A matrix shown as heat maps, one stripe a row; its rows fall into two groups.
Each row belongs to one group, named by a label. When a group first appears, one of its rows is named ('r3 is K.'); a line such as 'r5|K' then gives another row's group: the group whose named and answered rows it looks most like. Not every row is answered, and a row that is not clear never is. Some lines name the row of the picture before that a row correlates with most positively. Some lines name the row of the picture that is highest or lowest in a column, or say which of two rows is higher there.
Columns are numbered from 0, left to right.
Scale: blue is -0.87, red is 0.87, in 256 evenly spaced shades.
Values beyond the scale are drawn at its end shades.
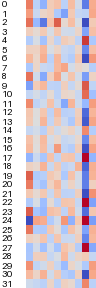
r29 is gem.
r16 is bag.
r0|gem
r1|gem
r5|bag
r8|gem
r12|bag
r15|bag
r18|bag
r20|gem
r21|bag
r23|gem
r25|gem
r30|bag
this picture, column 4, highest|2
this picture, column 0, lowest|24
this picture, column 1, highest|24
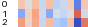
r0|bag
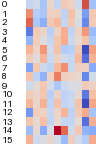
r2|gem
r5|bag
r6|bag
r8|gem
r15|gem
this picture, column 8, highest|0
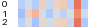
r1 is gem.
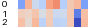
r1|bag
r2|bag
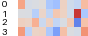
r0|gem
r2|bag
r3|gem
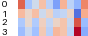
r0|gem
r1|bag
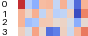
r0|gem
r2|gem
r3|gem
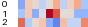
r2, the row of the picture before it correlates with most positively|3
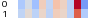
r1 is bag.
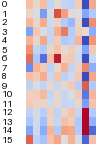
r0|bag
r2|bag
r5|gem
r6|gem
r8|bag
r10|bag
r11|bag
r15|gem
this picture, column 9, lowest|14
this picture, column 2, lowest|6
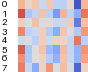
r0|bag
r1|gem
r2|bag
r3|gem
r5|gem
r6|gem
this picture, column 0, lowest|4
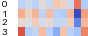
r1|bag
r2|bag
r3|gem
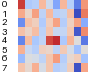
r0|gem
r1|bag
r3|bag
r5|gem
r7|bag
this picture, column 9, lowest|4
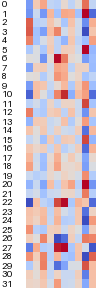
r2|gem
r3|gem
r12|gem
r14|bag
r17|gem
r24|bag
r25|gem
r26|gem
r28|bag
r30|bag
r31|bag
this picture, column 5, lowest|26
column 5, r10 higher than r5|Yes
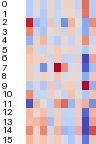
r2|gem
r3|gem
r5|gem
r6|bag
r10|gem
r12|bag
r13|bag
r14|bag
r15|bag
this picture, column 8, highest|9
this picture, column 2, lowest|7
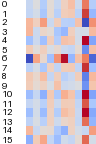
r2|bag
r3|gem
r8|bag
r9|bag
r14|gem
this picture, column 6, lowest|6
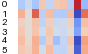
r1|bag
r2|bag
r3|bag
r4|bag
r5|bag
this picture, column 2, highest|1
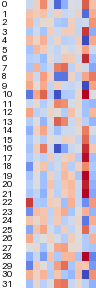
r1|bag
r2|gem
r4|bag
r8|gem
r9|bag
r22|gem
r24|bag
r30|bag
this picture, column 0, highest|22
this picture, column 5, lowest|8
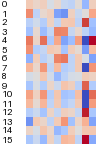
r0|bag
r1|gem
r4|bag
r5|gem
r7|bag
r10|bag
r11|bag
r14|gem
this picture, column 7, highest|4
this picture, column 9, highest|4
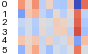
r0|bag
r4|bag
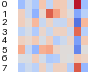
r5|gem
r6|gem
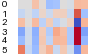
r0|gem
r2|bag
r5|gem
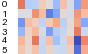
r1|gem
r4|bag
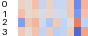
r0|bag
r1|bag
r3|bag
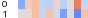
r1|bag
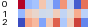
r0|gem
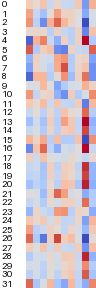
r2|gem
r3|bag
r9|gem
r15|bag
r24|bag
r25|gem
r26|gem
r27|bag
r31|gem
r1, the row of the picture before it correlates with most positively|0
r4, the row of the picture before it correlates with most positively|1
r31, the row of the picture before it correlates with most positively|0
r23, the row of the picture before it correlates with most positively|2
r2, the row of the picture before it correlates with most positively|0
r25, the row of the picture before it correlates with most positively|0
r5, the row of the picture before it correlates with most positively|0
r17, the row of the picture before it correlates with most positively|0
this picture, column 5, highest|7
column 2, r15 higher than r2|Yes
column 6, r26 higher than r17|Yes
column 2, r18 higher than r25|No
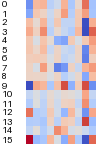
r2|bag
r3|bag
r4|gem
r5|bag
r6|bag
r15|gem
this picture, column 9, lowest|9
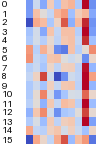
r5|gem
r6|gem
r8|gem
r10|gem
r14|gem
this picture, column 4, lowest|8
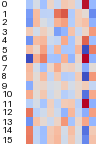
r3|gem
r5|bag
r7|gem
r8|bag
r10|bag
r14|gem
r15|gem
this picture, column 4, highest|1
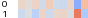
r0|bag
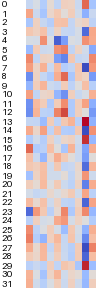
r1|gem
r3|bag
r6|gem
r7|bag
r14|bag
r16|gem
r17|gem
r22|bag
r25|gem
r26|gem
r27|bag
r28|bag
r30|gem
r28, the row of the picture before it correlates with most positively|0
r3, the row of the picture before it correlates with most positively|0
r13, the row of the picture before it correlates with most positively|1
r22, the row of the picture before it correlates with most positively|0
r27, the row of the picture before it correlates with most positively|0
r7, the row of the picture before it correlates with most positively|0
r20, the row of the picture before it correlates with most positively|0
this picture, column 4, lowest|4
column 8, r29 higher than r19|Yes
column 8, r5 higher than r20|Yes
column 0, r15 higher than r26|No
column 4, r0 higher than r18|No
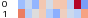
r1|gem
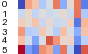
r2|bag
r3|gem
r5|gem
